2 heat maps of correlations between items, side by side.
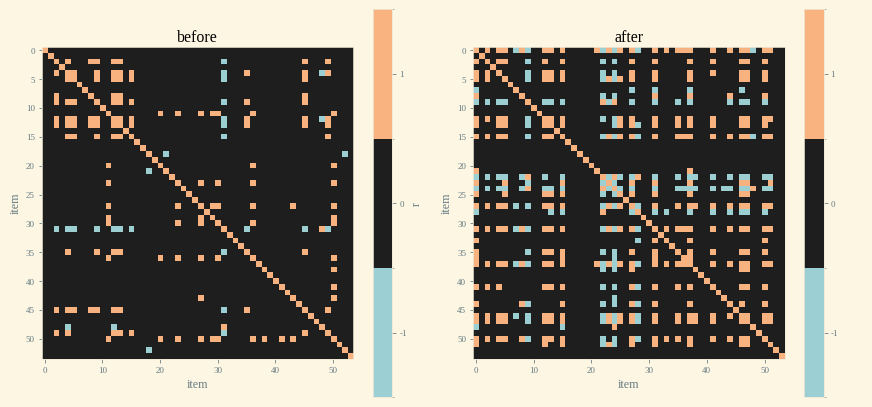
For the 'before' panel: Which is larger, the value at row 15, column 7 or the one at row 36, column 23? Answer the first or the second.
the second
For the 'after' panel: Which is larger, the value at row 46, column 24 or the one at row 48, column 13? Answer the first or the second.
the second
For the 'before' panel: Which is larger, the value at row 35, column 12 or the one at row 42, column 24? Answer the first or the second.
the first
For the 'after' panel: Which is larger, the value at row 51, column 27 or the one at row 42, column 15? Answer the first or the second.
the first
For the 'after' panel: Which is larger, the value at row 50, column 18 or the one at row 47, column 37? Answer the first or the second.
the second
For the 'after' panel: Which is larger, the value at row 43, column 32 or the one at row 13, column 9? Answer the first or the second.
the first
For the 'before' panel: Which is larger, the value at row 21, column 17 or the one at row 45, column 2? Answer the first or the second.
the second
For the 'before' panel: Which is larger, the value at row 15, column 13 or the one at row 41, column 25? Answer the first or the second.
the first
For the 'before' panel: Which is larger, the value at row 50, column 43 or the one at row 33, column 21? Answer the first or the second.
the first
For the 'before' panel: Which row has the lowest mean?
31
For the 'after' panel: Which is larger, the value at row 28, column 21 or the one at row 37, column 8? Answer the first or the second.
the second
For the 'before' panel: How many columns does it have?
54
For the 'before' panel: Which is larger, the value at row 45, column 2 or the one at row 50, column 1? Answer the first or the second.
the first
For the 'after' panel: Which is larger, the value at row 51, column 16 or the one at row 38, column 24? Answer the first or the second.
the first
